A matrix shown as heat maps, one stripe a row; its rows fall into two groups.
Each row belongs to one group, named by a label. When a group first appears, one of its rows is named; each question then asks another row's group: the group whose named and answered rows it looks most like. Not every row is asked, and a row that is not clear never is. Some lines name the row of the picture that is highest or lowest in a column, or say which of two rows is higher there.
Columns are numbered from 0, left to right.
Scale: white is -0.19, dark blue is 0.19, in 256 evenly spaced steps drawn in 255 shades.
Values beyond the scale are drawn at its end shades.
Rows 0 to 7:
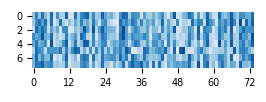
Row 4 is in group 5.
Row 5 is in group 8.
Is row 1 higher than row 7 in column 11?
No
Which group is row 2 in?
5
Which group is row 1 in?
5
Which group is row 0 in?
5
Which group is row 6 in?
5
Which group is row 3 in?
5
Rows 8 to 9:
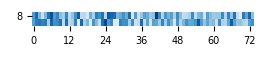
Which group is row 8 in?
8
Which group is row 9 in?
5
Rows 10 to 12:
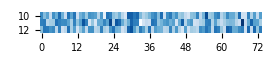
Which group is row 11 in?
8
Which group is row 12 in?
5
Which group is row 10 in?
5
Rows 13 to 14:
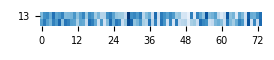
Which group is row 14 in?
5
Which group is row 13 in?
5
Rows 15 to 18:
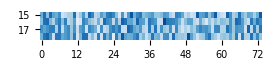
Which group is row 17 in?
5
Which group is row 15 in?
5
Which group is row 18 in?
8
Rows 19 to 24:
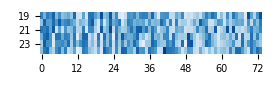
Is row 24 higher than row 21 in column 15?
Yes
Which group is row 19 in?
5
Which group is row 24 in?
8
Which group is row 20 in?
5
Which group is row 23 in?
8
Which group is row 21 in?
5
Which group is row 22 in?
8
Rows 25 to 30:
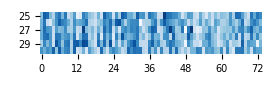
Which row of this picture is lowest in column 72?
29
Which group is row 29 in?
8
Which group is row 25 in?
8
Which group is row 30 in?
5
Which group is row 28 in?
8
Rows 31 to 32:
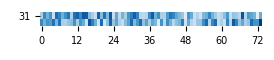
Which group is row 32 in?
5
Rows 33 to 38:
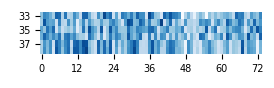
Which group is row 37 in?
8
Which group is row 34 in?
5
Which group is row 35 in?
5
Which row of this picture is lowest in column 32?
34
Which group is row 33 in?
8
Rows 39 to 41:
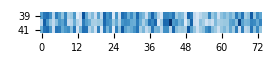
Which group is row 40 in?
8
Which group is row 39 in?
8
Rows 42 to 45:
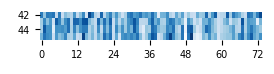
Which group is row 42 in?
5
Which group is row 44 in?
8
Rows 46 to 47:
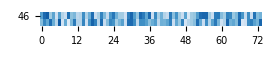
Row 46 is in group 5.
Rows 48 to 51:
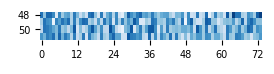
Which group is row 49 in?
8
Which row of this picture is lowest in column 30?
49
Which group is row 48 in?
5
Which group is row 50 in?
5
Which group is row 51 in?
5
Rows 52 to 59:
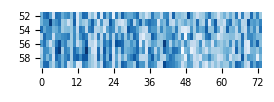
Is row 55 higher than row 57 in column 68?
Yes
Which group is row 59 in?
8
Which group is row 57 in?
8
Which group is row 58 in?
8
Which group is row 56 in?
8
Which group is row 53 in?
5
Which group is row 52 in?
8
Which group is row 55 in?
8
